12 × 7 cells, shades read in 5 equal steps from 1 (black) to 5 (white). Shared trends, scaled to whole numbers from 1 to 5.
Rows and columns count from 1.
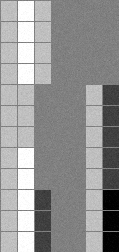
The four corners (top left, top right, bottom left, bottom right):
4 3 4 1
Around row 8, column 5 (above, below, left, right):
3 3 3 4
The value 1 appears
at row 10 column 7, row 11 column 7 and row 12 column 7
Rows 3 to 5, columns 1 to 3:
4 5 4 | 4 5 4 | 4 4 3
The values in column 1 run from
4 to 4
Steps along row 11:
up down up same up down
